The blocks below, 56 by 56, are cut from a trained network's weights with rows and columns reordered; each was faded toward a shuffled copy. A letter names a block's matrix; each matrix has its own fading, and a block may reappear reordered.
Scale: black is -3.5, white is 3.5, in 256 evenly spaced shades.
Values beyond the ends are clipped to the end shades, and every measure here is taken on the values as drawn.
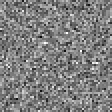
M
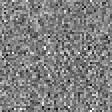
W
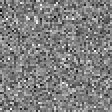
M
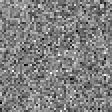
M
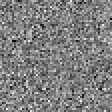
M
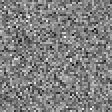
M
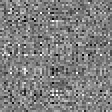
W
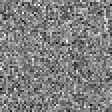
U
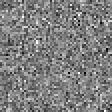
U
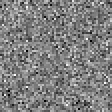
M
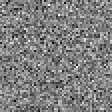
M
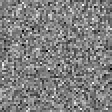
M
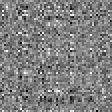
W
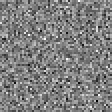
U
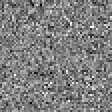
U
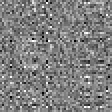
W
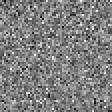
M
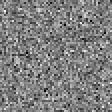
M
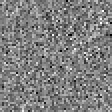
M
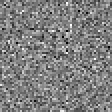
U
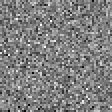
M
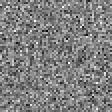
M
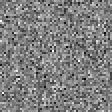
M
